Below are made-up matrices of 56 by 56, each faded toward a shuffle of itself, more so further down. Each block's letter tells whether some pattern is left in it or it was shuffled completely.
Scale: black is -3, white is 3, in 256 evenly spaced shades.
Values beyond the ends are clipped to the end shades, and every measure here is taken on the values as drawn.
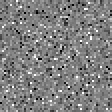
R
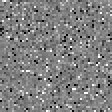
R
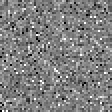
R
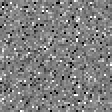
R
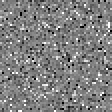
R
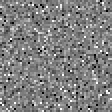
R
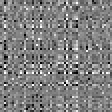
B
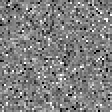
R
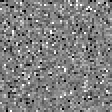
R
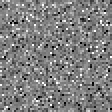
R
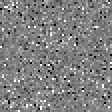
R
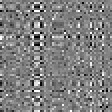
B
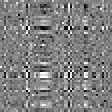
B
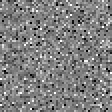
R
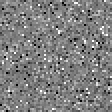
R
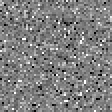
R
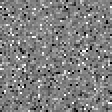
R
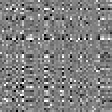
B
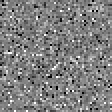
R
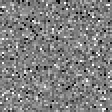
R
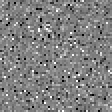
R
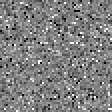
R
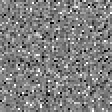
R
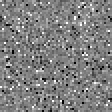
R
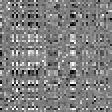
B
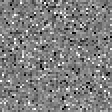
R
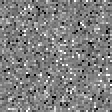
R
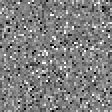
R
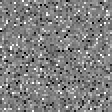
R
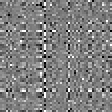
B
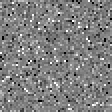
R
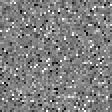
R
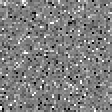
R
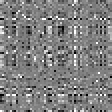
B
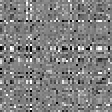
B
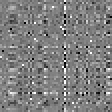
B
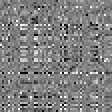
B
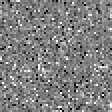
R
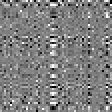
B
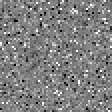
R
